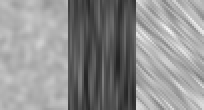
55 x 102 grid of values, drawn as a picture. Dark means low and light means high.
It is made of 1 by 3 panels. Panel 1,1: high, blotchy, faint in contrast. Panel 1,2: low, streaked downward. Panel 1,3: high, slanting down to the right.
